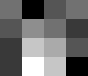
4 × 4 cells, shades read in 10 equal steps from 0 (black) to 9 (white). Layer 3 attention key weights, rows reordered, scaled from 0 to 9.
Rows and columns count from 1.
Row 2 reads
3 5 4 2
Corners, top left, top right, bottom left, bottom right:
4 4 2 0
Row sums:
11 14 18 18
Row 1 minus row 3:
2 -7 -3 1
